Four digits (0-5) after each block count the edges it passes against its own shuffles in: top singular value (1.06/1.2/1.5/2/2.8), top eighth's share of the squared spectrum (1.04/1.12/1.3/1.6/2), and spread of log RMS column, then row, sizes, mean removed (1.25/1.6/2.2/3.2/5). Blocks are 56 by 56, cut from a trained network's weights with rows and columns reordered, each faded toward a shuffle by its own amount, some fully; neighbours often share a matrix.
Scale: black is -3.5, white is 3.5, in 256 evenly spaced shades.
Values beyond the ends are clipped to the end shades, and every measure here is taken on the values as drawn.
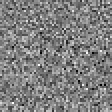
3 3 1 1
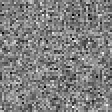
2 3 0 1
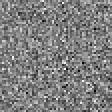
2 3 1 0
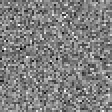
0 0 0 0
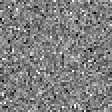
0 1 0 0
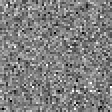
1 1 0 1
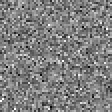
0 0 0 0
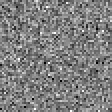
0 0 0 0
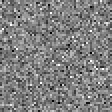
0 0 0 0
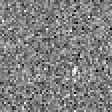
2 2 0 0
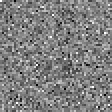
0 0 0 0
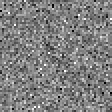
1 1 0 0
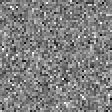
1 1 0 0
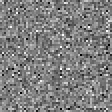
3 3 1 1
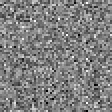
2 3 1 1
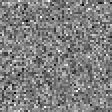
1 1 0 0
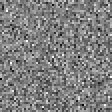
1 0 0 0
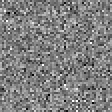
2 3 1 1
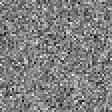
1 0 0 0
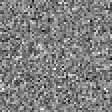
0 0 0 0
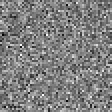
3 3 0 1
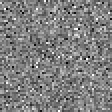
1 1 0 0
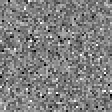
1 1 0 0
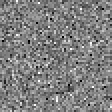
1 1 0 0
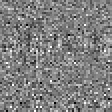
3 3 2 2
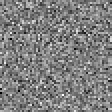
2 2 0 1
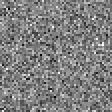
1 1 0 0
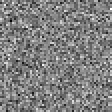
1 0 0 0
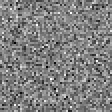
1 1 0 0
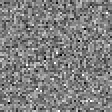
0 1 0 0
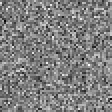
1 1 0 0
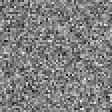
2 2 0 0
